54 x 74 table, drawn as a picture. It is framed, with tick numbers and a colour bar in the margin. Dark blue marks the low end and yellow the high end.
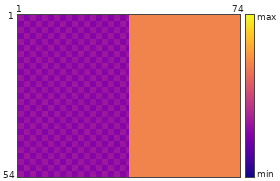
The table splits into one row of 2 panels. Panel 1,1: low, checkered, faint in contrast. Panel 1,2: high, flat.
